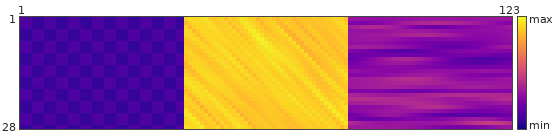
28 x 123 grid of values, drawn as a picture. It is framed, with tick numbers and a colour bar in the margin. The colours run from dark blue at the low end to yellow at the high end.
The table splits into one row of 3 panels. Panel 1,1: very low, checkered, faint in contrast. Panel 1,2: very high, slanting down to the right, faint in contrast. Panel 1,3: low, streaked across.
